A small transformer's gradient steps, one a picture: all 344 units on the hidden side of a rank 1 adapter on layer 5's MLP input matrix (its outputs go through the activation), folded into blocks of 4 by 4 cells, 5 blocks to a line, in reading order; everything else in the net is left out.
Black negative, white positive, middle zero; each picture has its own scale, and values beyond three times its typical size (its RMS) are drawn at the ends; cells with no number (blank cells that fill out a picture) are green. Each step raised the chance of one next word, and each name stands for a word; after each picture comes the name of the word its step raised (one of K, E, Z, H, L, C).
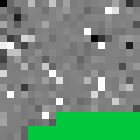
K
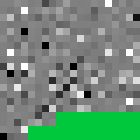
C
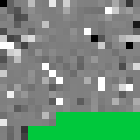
K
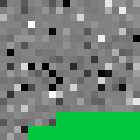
C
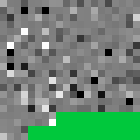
C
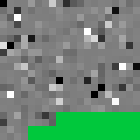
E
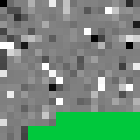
K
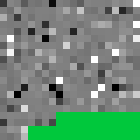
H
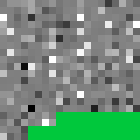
H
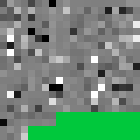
H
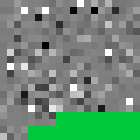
E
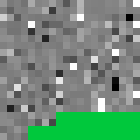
H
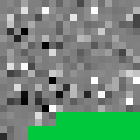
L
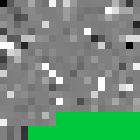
K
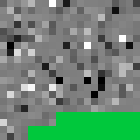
E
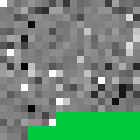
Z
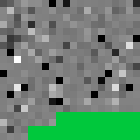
L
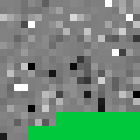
C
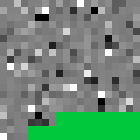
E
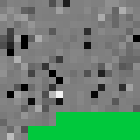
C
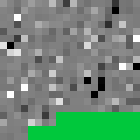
E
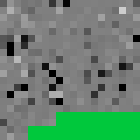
C
